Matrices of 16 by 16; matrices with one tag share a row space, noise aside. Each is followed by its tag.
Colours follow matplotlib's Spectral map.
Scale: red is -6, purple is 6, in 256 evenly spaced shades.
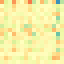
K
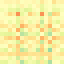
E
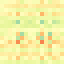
E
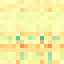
E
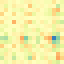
K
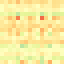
E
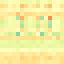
E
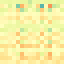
E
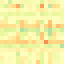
E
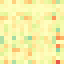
K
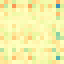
K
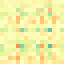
E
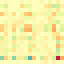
K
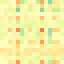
E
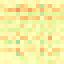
E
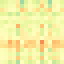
E
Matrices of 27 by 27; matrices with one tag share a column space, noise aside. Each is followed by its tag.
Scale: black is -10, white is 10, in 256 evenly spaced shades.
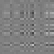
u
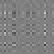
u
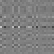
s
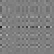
s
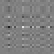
s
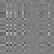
u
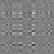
u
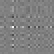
s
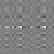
s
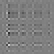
u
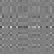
s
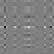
s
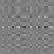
s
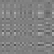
u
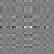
s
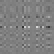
s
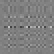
s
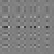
s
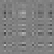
u
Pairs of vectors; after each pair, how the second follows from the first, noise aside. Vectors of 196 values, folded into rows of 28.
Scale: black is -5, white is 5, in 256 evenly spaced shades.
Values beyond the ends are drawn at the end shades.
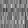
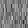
sign-scrambled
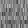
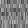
wrapped around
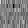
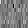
sign-scrambled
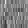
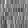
copied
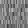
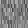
sign-scrambled
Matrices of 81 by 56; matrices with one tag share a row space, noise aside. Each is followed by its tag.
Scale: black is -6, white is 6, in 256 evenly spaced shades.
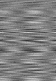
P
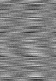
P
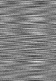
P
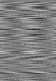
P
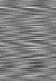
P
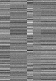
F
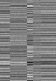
F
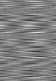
P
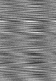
P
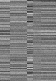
F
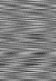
P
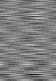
P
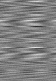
P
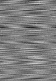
P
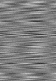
P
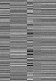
F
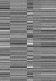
F
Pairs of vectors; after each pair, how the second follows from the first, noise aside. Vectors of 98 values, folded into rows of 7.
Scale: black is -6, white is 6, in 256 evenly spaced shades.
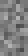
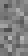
reversed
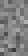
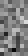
scaled up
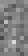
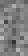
negated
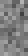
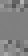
partly zeroed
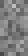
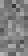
negated
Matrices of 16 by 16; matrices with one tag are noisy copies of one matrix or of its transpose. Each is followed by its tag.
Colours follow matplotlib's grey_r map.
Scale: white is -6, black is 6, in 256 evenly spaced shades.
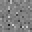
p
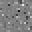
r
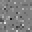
r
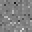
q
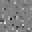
r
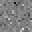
q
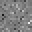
q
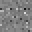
p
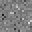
q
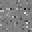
p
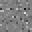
p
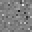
r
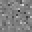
r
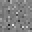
p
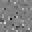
r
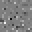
r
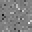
q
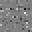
p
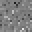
q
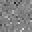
q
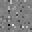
p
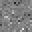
q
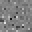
r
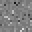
q
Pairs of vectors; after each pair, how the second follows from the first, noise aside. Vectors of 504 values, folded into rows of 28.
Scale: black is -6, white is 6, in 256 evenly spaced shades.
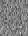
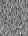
copied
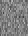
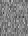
copied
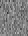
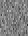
wrapped around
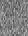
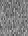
copied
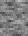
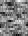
scaled up
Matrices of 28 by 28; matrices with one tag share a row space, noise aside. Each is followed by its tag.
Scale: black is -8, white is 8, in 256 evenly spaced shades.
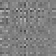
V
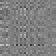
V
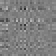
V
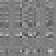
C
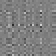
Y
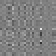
Y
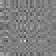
V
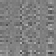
C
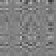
C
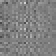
V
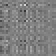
V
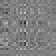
V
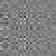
V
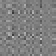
Y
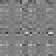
C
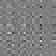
Y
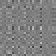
Y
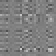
C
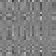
Y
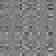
C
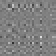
Y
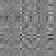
C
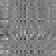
V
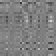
C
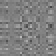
C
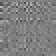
V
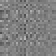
V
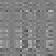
C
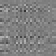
V
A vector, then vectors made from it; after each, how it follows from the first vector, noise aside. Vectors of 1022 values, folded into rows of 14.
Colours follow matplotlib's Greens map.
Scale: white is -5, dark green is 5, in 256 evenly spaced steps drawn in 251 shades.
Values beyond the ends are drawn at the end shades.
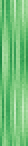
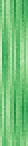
negated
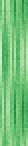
negated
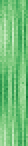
reversed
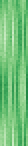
reversed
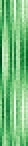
scaled up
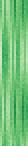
negated
